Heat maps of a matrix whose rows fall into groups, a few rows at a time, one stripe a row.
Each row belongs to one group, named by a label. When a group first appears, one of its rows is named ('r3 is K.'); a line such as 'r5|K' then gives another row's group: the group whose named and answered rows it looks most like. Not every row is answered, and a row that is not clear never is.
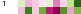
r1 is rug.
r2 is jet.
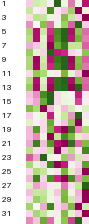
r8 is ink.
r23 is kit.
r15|kit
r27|rug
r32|kit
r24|ink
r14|kit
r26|jet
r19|jet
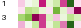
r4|kit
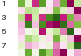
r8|ink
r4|jet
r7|rug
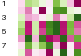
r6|jet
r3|rug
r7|ink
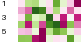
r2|kit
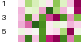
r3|jet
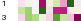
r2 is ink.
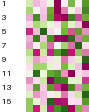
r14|rug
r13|jet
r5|kit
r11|ink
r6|jet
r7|kit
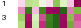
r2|jet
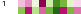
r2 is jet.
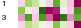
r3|jet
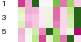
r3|rug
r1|kit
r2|rug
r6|kit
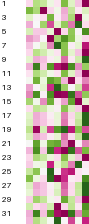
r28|rug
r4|kit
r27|rug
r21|ink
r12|ink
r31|jet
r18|rug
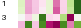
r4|jet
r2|rug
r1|rug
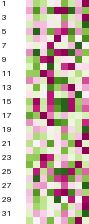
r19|rug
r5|jet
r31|rug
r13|ink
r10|ink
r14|kit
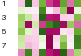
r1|jet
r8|jet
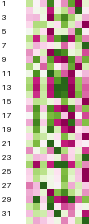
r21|ink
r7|rug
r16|jet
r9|jet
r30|ink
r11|ink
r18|jet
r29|jet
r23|rug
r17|ink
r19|ink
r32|rug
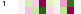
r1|kit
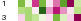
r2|ink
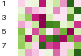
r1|kit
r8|rug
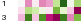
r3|jet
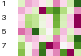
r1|rug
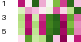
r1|kit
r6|ink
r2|rug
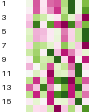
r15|kit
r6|rug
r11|kit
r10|kit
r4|jet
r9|ink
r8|ink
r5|rug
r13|kit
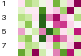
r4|ink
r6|ink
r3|ink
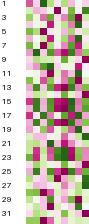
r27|rug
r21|ink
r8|jet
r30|kit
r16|jet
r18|jet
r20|rug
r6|kit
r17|kit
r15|jet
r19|kit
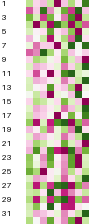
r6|kit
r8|kit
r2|kit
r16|rug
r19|kit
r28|ink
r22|jet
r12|rug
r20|rug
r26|rug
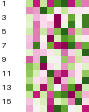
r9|kit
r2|kit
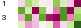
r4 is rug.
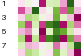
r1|kit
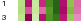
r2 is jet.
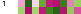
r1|jet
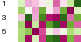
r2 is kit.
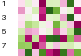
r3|kit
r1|kit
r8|jet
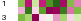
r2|jet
